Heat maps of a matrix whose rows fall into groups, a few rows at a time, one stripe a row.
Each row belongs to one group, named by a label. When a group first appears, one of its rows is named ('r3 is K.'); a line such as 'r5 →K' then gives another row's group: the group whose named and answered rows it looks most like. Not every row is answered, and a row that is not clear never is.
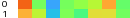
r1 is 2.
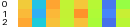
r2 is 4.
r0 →4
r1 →4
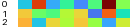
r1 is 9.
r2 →4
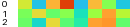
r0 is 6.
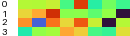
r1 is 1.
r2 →4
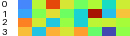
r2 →2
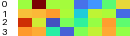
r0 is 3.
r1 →1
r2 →2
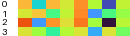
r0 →4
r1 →9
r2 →4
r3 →9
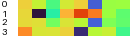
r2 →9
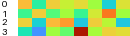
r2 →6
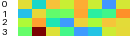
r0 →4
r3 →3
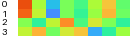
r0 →2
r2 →6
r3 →9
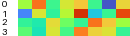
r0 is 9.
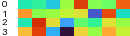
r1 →9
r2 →3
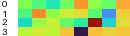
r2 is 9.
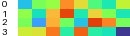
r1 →6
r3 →1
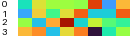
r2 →6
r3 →9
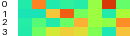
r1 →6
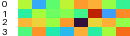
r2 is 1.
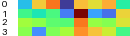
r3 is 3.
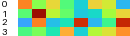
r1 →3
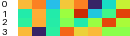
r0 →9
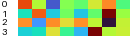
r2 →4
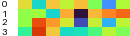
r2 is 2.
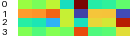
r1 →1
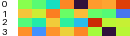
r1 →1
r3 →4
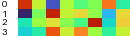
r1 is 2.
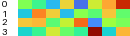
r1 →3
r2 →9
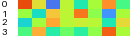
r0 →2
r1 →4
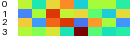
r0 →6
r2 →6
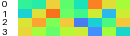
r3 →9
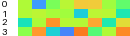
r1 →1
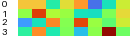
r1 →3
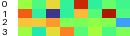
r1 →2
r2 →1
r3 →6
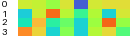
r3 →2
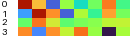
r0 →2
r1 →3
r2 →3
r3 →4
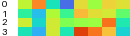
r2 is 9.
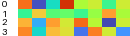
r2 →4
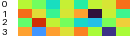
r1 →9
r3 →4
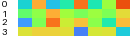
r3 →1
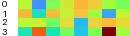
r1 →4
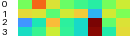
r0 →3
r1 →9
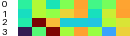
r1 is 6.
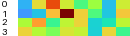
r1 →6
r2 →9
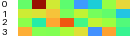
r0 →3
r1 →1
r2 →6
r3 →9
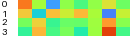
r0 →2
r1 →4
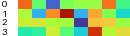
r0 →2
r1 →6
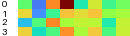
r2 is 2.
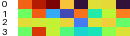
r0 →1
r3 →3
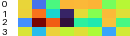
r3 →4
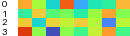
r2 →4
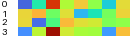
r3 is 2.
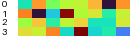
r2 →9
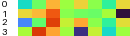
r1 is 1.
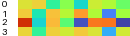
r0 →2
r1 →4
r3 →4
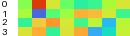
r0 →3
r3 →9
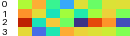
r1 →2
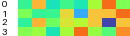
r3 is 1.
